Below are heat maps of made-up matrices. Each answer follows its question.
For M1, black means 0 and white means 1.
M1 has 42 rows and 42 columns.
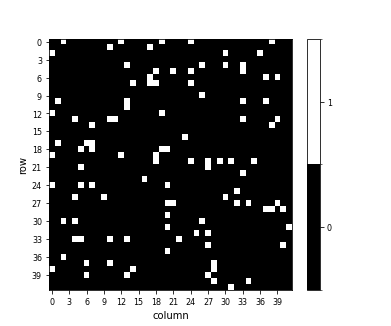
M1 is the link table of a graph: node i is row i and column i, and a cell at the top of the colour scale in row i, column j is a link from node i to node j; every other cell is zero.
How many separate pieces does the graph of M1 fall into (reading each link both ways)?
5
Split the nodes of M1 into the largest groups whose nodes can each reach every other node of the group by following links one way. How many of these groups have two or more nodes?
2
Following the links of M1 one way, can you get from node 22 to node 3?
no
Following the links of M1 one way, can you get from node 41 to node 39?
yes
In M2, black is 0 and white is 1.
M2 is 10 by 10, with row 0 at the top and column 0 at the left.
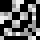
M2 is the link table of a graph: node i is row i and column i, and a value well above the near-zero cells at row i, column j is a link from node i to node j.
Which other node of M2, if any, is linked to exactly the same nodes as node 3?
node 4
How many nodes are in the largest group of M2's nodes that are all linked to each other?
3
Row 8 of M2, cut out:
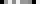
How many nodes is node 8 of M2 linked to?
8
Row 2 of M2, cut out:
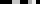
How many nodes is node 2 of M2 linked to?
4
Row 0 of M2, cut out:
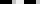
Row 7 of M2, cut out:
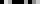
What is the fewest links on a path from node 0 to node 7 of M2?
2
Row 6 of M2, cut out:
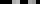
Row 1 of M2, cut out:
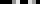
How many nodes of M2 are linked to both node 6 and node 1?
4
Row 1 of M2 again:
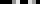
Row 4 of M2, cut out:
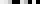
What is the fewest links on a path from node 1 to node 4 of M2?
1
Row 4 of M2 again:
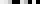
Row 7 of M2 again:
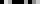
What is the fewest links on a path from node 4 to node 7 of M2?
2
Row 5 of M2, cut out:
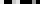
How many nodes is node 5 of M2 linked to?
4
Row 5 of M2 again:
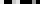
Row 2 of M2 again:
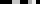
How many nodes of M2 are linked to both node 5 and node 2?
3
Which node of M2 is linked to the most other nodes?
node 8
